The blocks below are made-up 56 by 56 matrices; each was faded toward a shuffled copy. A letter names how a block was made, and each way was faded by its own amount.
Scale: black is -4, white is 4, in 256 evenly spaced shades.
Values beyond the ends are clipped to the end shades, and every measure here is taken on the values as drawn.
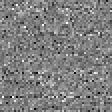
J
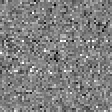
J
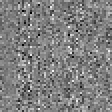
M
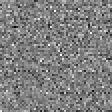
J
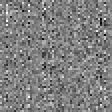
M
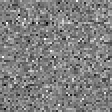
J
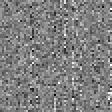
M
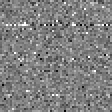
J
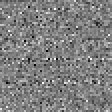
J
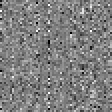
M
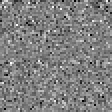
J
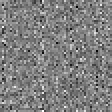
M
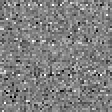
J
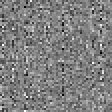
M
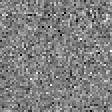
J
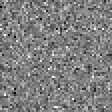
J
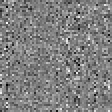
M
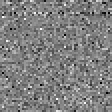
J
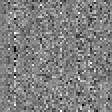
M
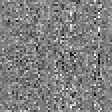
M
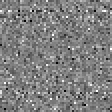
J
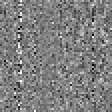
M
